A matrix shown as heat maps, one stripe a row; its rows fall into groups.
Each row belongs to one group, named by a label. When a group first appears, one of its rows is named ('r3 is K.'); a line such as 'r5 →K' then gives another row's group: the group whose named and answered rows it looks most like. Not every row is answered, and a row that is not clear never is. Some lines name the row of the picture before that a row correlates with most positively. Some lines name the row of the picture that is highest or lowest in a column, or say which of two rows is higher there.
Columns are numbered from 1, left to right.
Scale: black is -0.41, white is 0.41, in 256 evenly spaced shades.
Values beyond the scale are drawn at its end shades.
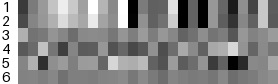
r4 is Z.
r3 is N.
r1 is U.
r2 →U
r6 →N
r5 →N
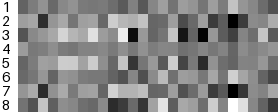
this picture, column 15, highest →8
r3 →U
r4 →N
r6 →Z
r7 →N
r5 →U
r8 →Z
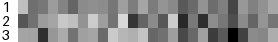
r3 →N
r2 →U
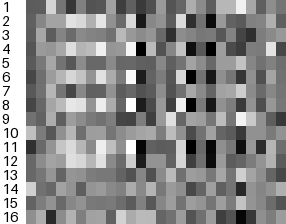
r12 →U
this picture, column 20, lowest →16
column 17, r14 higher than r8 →Yes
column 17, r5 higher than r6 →Yes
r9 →Z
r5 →Z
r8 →U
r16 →N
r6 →U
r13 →Z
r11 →U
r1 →Z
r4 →U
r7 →Z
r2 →U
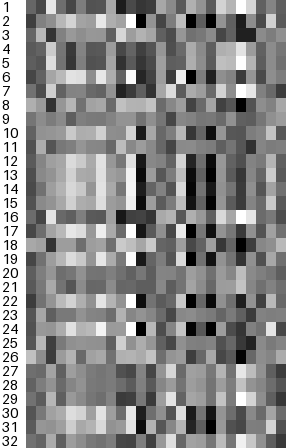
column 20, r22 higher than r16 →No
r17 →U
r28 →Z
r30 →U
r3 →N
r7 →Z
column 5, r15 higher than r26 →Yes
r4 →Z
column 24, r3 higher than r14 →Yes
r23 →N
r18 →N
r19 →U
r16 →Z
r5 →Z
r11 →N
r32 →Z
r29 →Z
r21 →Z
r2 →U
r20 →Z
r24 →U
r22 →U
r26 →N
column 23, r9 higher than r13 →No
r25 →N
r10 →U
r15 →U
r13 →U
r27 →Z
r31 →U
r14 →U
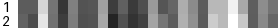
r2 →Z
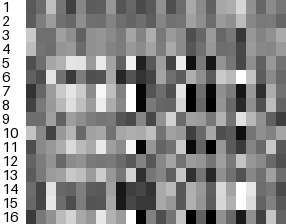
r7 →U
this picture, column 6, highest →5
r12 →Z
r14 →Z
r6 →Z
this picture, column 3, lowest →10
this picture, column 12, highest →10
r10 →N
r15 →Z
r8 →U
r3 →N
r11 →U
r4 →N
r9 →Z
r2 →Z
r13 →U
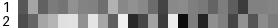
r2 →U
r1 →N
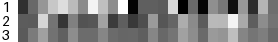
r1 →U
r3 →Z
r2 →Z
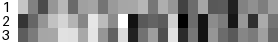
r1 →N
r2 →U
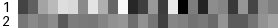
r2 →N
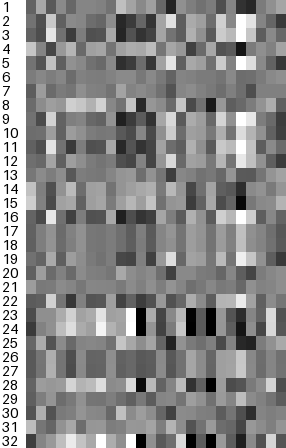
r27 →Z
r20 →N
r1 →N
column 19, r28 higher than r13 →No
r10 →Z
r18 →Z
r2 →Z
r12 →Z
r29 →Z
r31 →N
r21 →N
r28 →U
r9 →Z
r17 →Z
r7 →N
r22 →Z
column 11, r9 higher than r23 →No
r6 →N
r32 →U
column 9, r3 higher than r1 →Yes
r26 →Z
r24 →U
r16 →Z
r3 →Z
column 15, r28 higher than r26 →Yes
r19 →Z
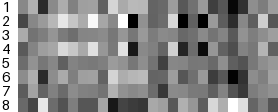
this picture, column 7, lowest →8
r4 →U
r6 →N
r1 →N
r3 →N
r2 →U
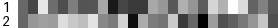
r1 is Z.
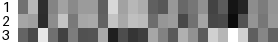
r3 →Z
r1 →N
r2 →N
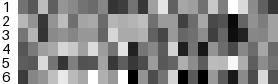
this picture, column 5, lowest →5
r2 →N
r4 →U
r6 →U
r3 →N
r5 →Z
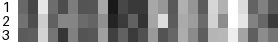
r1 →Z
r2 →Z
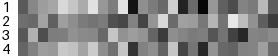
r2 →Z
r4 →U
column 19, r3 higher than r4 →Yes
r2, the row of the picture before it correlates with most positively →2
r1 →U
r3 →N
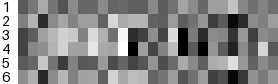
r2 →N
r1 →Z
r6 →N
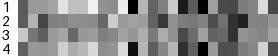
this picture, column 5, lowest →2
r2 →N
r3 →N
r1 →U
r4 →U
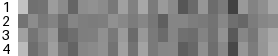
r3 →N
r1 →N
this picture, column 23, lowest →2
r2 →N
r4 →N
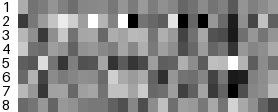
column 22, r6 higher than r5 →No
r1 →N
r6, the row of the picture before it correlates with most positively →2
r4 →N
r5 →Z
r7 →N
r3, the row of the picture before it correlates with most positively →1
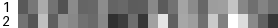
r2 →Z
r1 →Z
